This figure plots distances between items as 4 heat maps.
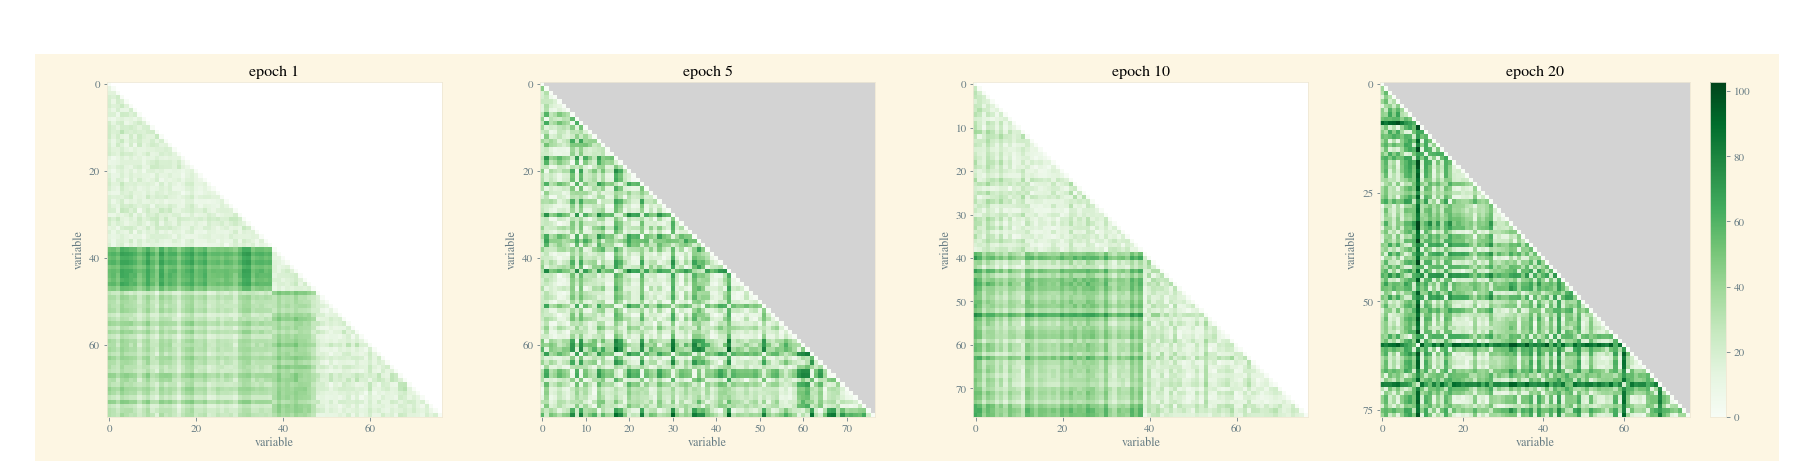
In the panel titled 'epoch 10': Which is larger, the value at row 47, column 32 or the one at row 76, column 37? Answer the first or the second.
the second
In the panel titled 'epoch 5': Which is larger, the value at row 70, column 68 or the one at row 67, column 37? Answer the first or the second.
the first
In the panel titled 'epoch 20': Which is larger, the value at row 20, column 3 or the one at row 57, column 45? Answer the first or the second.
the first
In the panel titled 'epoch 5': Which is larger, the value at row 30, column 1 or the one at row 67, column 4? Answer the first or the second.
the first
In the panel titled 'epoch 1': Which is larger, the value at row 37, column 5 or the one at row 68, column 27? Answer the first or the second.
the second
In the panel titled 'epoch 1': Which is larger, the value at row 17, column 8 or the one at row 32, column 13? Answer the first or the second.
the second
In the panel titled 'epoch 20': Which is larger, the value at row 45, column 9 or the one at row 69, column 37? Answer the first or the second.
the first
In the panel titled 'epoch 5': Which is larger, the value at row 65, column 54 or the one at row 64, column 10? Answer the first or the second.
the second
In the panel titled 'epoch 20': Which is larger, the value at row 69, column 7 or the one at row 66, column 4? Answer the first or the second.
the first
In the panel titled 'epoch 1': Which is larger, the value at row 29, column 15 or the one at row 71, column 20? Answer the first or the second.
the second
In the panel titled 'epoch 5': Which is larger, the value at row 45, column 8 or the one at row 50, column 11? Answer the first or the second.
the first
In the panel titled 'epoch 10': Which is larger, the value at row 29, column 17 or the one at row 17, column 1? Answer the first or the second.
the second
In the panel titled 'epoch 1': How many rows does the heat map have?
77
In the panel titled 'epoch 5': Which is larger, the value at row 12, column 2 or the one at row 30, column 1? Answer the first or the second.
the second
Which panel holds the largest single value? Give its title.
epoch 20
